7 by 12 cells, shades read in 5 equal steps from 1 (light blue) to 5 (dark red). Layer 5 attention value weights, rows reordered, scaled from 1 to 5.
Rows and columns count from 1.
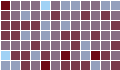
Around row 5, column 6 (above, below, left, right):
3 3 3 3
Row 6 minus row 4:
-3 0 2 -1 2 0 1 -1 -1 1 1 0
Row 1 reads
5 3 3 3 1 3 2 2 3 3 2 2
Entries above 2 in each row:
7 11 10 10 11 9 9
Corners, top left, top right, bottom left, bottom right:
5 2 2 4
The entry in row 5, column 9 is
2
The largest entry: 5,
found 4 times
